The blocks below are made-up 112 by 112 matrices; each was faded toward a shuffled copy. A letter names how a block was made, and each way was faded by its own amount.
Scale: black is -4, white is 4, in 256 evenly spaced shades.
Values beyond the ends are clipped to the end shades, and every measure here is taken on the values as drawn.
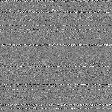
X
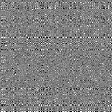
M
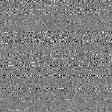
X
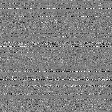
X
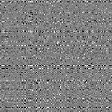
M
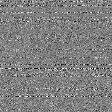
X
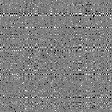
M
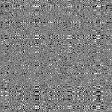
M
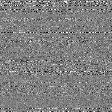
X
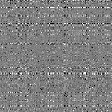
M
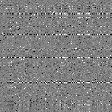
M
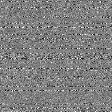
X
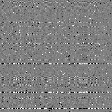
M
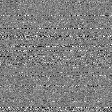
X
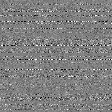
X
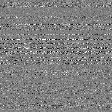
X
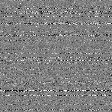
X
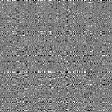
M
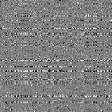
M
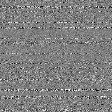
X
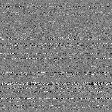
X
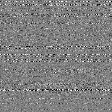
X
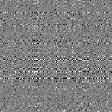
M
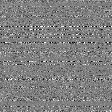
X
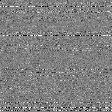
X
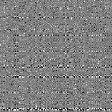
M
